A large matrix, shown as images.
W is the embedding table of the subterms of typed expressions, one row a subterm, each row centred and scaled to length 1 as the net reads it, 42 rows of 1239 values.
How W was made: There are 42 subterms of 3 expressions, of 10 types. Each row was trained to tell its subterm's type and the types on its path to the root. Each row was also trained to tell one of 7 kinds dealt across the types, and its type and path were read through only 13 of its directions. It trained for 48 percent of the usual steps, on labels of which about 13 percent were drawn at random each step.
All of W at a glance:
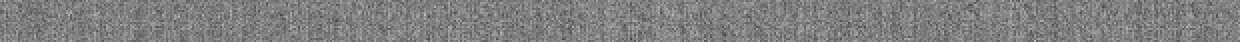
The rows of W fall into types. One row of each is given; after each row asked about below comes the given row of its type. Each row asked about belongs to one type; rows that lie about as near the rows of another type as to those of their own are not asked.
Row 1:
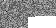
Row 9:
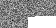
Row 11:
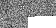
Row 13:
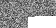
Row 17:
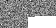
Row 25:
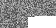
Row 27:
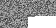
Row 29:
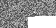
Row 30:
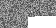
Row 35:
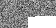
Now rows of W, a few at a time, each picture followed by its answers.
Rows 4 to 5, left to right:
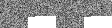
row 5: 29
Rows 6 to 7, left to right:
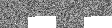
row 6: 9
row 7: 30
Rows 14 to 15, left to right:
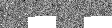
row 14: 1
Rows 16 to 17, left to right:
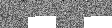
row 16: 1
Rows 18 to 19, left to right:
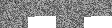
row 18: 11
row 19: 1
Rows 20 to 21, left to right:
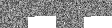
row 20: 9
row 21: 13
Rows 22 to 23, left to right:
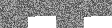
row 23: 30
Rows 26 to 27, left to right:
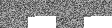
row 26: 11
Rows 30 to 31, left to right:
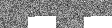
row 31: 11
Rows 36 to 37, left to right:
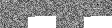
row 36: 30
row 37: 11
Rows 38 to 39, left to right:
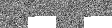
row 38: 13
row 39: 17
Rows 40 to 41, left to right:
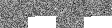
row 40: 30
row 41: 35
